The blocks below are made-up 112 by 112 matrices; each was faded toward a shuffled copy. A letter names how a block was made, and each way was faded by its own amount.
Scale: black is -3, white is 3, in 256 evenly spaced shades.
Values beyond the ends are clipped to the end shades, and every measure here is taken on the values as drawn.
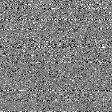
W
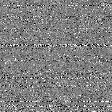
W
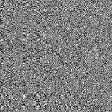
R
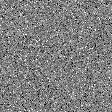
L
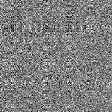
R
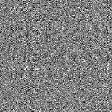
R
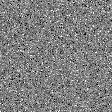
L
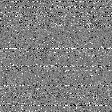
W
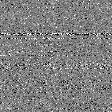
W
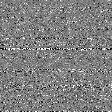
W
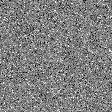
L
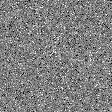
L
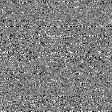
W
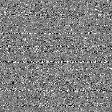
W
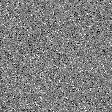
L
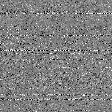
W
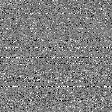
W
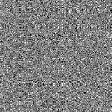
R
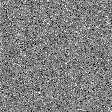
L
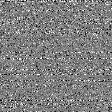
W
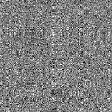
R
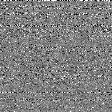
W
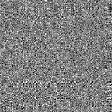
R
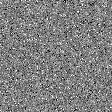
L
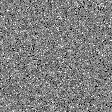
L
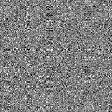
R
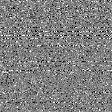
W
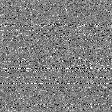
W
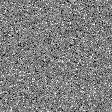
L
